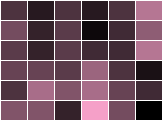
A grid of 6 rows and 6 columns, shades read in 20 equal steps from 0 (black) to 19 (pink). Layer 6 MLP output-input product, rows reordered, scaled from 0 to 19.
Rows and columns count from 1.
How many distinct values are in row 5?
5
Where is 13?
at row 5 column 2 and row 5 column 4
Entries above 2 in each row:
6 5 6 5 6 5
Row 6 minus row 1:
4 7 -2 16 3 -14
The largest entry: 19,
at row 6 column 4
